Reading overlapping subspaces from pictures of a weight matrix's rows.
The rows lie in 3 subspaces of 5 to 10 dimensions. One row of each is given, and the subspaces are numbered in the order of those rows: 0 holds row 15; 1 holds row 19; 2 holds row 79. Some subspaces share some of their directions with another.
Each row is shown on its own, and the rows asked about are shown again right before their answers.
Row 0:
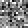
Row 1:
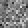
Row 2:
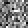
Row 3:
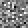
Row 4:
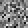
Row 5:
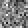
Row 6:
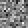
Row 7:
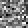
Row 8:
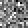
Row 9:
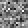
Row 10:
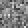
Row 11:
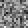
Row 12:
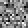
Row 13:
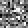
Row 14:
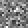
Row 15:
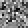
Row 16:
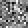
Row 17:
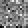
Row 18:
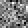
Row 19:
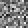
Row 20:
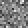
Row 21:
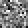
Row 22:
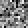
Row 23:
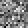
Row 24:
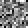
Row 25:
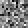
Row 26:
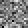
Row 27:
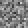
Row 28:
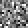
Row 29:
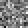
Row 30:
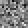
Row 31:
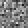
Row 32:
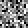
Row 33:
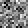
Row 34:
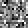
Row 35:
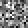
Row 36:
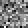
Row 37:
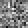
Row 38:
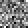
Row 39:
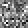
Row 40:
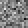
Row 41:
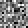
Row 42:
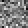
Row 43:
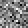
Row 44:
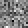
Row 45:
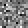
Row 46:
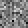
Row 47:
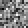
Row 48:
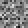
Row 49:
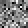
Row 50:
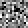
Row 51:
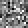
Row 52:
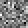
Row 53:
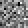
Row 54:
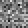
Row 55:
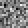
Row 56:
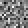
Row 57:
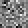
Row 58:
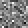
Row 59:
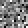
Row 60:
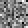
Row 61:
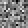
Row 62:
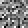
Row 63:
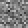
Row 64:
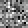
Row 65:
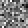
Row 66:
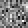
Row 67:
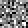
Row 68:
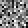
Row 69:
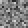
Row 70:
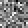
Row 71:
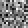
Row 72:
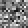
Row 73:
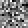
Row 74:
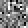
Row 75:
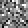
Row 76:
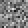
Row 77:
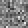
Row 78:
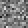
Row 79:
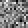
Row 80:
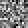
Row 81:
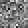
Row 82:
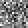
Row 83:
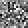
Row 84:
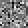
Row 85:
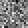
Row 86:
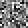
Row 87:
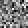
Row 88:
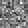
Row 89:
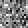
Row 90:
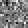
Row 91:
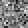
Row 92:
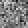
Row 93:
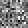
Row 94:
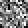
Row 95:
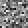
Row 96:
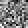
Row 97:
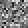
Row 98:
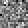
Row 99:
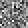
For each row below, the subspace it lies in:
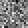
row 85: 0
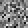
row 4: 1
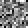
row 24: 2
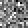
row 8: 1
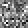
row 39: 2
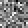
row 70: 1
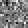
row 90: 2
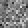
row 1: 2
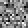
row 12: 2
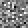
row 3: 2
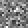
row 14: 0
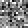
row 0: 0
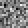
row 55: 2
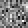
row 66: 0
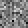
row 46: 0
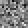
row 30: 0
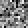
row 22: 0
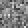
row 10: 0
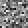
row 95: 2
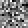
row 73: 0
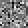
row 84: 0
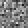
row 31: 2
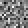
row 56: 1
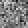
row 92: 2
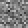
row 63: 2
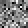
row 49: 2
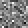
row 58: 1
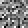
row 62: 1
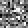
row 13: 1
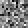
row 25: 0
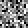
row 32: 0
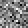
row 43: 2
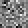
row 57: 2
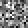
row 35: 2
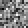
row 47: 0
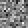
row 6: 1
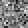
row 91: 2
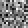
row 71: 2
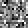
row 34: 2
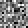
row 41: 2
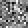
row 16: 0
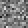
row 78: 1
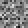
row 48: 1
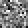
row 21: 2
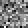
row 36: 2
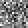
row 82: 0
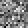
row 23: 2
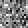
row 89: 2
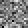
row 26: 1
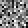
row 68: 0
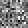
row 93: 0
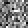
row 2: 2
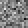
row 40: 1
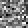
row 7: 1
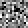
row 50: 0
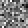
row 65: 0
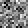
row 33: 2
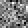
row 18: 0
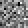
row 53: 1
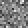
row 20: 1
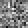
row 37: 0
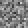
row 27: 1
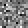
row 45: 2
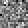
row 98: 2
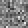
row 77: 0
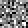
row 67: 0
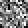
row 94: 2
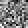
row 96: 2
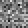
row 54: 2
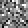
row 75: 0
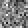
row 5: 2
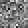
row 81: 2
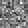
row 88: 1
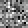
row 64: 0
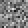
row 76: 1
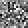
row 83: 1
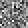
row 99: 0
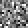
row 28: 0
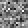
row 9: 2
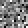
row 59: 0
